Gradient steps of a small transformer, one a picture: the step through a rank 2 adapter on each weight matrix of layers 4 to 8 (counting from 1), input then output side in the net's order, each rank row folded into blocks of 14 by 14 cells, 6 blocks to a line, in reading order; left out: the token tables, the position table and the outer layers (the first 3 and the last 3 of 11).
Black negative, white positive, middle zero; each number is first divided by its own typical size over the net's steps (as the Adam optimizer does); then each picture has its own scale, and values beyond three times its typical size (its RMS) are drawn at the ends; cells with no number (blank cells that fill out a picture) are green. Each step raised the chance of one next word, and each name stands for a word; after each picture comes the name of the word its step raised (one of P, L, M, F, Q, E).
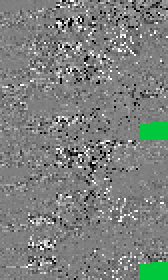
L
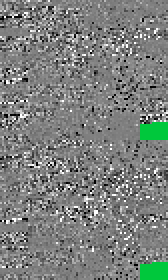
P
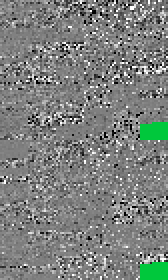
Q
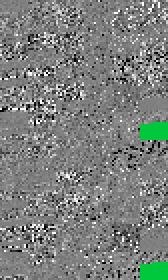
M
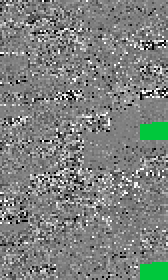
P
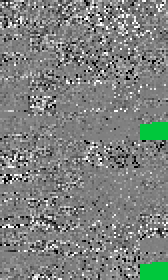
M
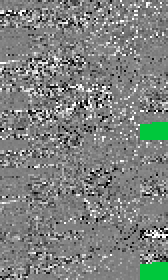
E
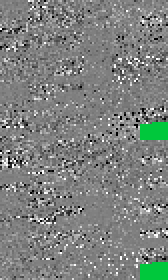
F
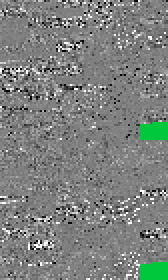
L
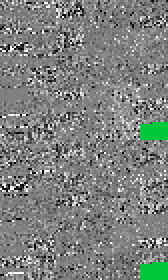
Q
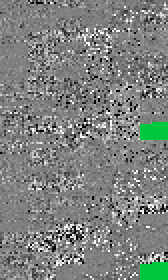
Q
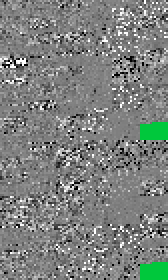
M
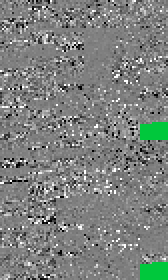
F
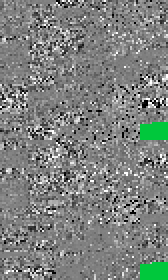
Q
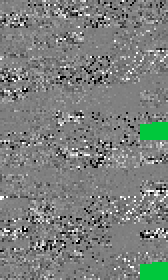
L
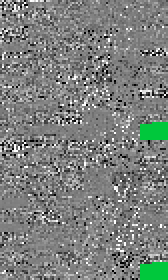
P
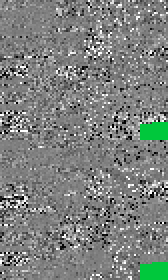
Q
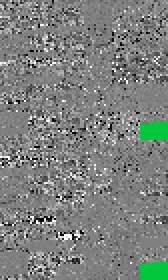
F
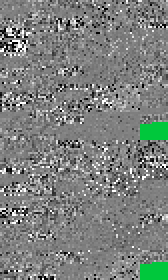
P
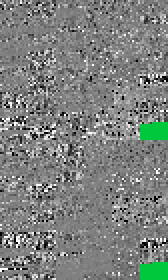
Q
